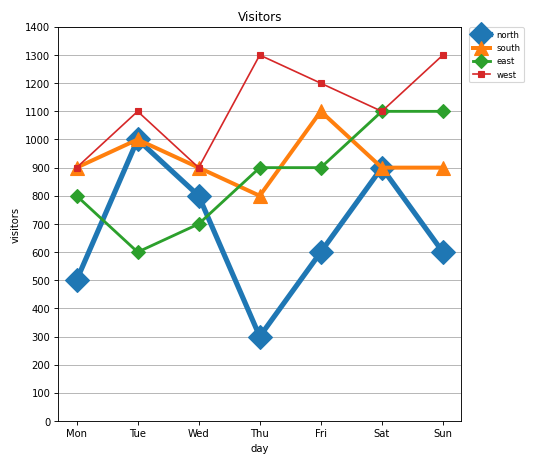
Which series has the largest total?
west
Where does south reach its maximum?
Fri
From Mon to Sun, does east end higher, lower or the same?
higher
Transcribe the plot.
Title: Visitors
x-axis: day, ticks Mon Tue Wed Thu Fri Sat Sun
y-axis: visitors, ticks 0 100 200 300 400 500 600 700 800 900 1000 1100 1200 1300 1400
Legend: north, south, east, west
Values:
north: 500 1000 800 300 600 900 600
south: 900 1000 900 800 1100 900 900
east: 800 600 700 900 900 1100 1100
west: 900 1100 900 1300 1200 1100 1300
